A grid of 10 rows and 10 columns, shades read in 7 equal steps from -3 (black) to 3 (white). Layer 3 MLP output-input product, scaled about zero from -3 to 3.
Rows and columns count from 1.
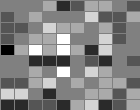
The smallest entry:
-3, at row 5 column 1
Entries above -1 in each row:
7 7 7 8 8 4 10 7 8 3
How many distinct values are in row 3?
4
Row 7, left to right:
0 0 1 0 3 0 2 1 0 0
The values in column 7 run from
-2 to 2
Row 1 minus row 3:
1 1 0 -1 -3 -2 1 0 1 -1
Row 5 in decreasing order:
3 3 2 1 1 1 0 0 -2 -3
